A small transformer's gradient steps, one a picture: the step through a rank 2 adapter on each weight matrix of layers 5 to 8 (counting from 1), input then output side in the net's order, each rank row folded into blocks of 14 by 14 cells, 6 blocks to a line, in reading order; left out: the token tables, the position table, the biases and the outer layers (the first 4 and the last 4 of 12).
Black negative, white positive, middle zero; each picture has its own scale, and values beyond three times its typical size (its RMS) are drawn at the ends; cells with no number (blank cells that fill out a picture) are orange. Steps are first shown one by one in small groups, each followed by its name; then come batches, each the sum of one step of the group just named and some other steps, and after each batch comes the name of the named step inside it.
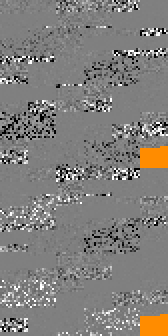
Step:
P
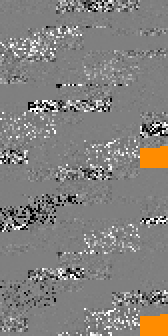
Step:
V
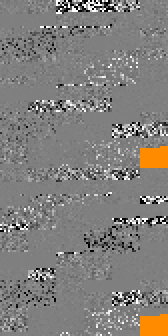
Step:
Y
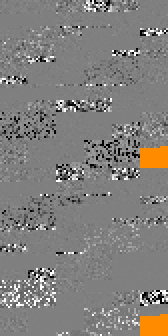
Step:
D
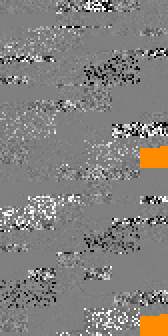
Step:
Y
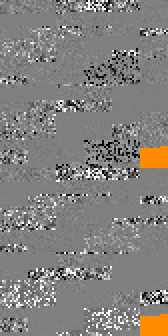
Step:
D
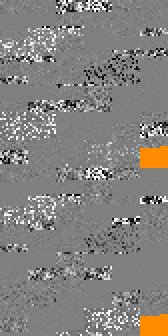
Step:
V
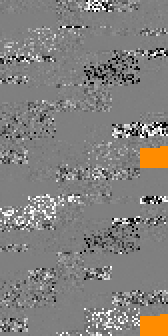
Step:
P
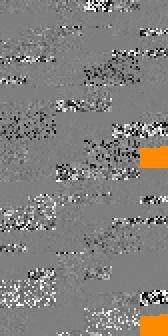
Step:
D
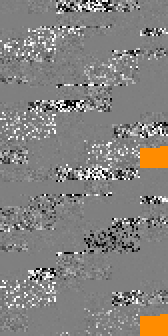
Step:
Y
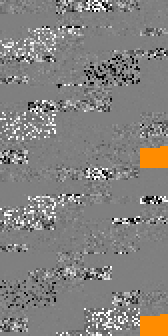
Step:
V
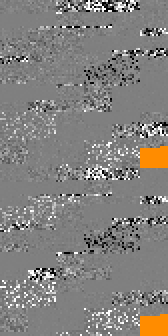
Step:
Y
